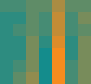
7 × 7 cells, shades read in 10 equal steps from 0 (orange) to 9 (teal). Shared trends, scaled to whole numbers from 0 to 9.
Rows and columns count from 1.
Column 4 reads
6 7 7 8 9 9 9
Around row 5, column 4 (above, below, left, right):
8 9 5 0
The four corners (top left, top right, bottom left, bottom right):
7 6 8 5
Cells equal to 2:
2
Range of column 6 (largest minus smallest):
2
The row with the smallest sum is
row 7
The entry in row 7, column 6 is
7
